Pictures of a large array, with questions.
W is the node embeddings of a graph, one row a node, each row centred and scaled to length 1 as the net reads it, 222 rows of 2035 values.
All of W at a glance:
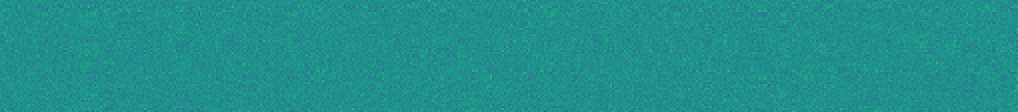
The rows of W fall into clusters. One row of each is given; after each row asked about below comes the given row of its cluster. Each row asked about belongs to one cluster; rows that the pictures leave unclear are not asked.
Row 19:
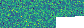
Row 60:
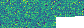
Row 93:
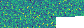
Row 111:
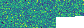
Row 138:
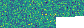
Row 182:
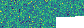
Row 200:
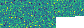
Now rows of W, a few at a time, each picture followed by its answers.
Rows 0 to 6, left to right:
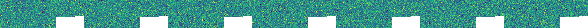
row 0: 200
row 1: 19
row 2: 182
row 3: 182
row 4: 111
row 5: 93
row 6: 138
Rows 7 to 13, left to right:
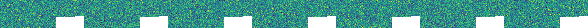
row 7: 93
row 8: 60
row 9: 111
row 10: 138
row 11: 60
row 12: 138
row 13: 138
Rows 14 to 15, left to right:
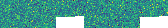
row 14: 60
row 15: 138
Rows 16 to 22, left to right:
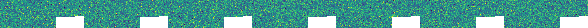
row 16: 93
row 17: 93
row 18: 60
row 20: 19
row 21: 60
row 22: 19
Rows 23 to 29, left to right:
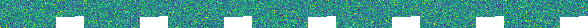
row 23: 19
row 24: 111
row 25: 93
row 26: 111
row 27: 200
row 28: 19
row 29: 111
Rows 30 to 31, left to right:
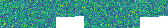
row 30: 111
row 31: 200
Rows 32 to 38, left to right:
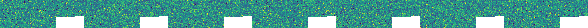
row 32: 111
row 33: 138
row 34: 19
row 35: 200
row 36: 138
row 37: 19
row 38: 93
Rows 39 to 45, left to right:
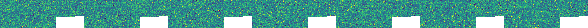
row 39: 60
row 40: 200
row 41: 111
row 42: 60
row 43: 19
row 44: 200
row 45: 111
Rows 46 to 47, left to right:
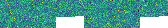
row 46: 182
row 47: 111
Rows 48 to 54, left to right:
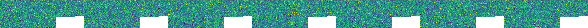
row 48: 19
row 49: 111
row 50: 138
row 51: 138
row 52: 93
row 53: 138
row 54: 111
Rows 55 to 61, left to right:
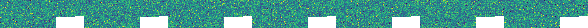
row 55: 93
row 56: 60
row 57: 138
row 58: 182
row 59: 182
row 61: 93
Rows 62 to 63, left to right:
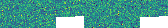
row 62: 138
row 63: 19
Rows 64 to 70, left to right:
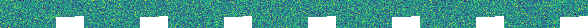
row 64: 19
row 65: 19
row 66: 138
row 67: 182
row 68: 93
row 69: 200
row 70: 200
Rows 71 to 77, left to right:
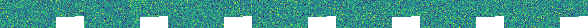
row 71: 111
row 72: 200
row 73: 19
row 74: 60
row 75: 93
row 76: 93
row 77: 182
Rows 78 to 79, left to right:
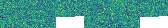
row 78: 111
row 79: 138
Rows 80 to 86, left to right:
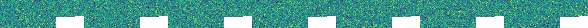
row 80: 93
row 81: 93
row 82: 93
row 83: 60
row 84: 60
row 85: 111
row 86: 93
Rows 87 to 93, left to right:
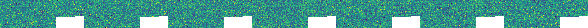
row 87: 200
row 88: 60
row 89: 111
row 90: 200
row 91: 60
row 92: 200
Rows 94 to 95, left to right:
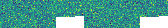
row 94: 200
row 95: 19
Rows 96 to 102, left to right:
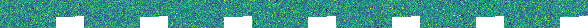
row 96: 182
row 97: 60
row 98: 111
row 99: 111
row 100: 200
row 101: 93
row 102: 200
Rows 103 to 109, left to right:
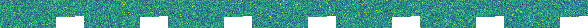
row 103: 200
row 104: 138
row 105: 60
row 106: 60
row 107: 111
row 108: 19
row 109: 19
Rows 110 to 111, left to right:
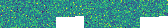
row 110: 200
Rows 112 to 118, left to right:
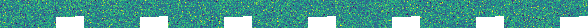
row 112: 138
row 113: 19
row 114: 200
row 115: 19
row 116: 200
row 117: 93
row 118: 182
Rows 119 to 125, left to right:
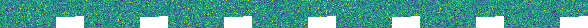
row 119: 138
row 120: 182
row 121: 138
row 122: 200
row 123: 19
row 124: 138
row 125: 111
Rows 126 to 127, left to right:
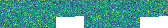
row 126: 19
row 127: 111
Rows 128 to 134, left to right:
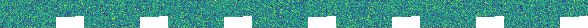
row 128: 182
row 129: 138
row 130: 200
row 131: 111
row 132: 200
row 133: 19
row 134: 138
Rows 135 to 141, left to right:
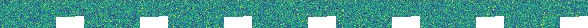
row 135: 60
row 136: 111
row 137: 138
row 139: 19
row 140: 138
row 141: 138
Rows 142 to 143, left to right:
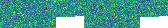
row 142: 200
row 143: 138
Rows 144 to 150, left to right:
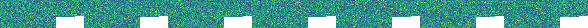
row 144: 93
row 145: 93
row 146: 19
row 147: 182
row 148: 182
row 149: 60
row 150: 200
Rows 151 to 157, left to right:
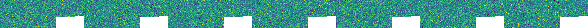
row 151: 60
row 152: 138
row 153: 19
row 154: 60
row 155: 60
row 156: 182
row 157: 19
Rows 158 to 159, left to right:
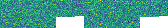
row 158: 19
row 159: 60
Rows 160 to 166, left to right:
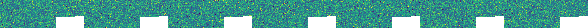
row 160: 138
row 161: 60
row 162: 200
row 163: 138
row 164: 93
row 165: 200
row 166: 111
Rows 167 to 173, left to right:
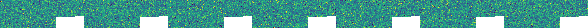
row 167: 93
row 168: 19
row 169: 182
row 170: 60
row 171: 60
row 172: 111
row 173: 19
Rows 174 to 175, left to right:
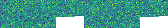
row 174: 60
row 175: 60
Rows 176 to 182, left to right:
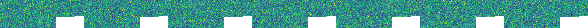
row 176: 138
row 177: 182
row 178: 111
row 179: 182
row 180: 200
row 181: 60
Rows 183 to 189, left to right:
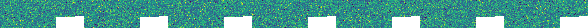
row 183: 60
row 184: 19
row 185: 200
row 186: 138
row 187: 200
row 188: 111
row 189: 200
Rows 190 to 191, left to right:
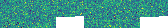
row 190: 60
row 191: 111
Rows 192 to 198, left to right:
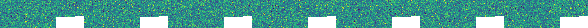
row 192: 60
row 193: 182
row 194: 111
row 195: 182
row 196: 200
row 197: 60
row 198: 200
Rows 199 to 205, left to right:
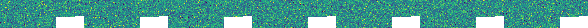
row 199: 138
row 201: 60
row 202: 93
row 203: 93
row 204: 111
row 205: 60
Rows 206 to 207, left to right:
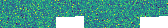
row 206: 138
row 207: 19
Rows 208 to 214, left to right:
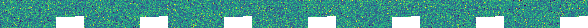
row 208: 60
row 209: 19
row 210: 19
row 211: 200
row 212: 60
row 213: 138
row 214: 182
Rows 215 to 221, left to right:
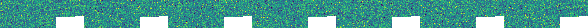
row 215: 138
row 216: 200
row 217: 200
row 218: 200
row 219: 60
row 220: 93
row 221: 138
